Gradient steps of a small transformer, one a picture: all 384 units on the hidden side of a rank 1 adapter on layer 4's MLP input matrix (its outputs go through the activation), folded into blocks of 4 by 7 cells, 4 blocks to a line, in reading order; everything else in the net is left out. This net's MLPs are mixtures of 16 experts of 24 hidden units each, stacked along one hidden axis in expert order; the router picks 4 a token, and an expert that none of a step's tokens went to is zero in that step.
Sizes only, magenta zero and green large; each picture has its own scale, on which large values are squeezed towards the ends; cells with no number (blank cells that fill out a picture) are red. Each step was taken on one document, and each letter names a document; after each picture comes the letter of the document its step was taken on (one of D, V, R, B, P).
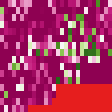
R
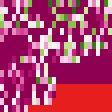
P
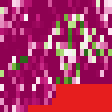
R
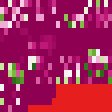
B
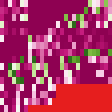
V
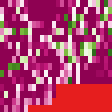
R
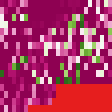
R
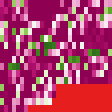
R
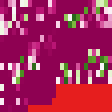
B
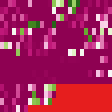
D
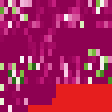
B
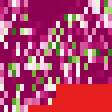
V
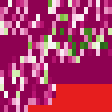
P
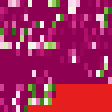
D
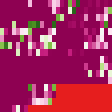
D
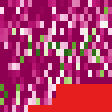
R
